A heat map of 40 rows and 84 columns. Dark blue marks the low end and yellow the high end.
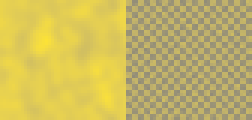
It is made of 1 by 2 panels. Panel 1,1: very high, blotchy, faint in contrast. Panel 1,2: high, checkered.
